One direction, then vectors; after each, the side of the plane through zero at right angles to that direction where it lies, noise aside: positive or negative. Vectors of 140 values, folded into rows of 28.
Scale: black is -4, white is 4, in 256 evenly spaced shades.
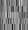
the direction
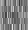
negative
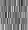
negative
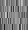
positive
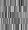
negative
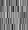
positive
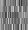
negative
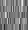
positive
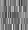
negative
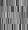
positive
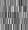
negative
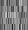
positive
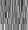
negative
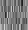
negative
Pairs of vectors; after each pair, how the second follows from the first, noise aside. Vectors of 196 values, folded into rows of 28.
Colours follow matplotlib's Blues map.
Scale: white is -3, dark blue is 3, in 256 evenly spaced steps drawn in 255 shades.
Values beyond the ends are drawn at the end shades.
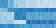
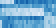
wrapped around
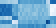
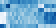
reversed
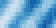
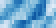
wrapped around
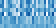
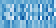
wrapped around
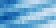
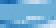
partly zeroed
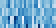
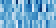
reversed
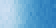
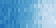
reversed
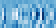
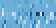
partly zeroed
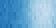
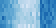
wrapped around
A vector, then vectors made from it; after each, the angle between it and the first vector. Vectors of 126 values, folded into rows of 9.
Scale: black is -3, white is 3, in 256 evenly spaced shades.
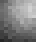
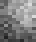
nearly parallel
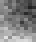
nearly opposite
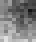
nearly opposite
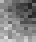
nearly opposite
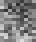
partly opposed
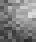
nearly parallel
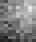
nearly parallel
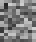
orthogonal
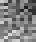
partly opposed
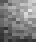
nearly parallel
